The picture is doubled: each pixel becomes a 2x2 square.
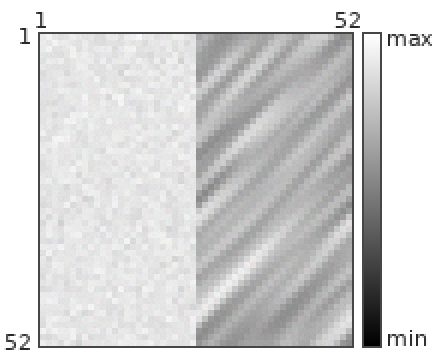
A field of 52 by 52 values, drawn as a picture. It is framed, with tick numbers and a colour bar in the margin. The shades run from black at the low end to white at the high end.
It is made of 1 by 2 panels. Panel 1,1: very high, fine-grained, faint in contrast. Panel 1,2: high, slanting up to the right.
